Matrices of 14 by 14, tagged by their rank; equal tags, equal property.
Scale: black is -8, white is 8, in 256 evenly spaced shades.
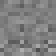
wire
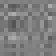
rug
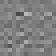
wire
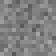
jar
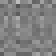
rug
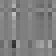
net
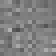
wire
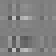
net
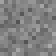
jar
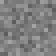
jar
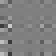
net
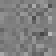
wire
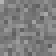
jar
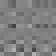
rug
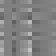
net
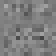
wire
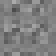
rug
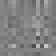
rug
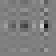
net
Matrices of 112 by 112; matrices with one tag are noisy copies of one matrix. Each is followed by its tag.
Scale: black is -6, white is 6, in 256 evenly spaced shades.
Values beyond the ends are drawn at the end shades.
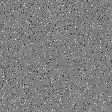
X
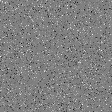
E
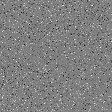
X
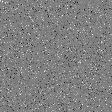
E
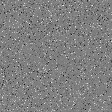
X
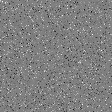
E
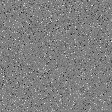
X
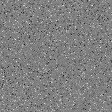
X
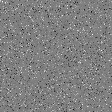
E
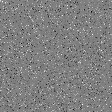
E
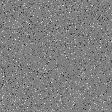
X
